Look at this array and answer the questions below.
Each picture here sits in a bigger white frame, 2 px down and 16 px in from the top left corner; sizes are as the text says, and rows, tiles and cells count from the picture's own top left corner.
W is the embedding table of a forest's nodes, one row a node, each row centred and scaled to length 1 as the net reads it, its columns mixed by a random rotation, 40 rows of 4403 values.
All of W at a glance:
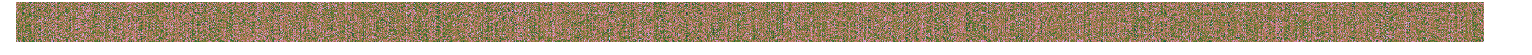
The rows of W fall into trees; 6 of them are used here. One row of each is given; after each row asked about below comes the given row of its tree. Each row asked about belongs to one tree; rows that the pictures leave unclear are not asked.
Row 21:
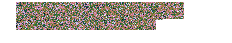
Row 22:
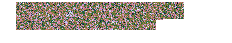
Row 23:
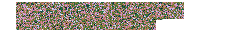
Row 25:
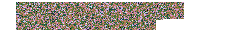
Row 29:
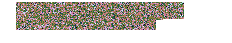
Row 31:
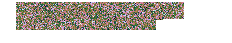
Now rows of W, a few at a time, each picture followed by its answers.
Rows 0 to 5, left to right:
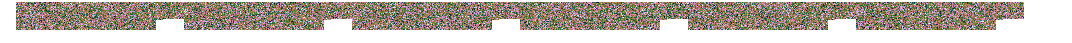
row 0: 31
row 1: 21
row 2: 29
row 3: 22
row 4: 31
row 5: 21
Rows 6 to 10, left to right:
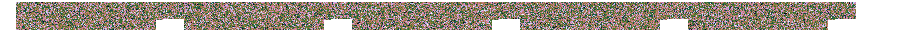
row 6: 29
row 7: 21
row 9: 21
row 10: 22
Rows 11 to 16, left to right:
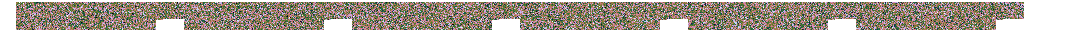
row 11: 22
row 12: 23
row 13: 31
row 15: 25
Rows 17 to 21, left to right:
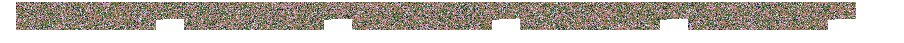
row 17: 25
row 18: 25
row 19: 29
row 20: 23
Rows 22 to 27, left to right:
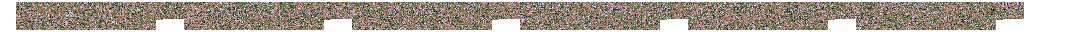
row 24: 21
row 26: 23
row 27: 21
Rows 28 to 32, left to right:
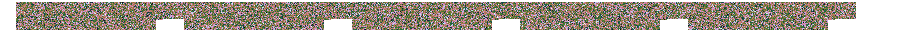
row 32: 21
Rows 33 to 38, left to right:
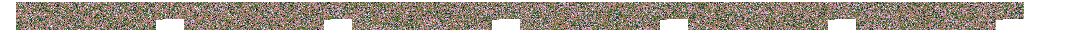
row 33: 31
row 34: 23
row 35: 29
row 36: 29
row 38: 22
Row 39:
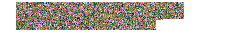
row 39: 22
